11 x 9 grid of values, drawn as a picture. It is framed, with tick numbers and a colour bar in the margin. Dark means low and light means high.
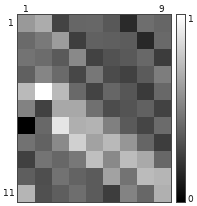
Roughest part: middle left. Mirror symmetry: none. Grain: diagonal, down to the right. Odd patch: rougher, in the middle left. Ninth with the highest average: middle left.
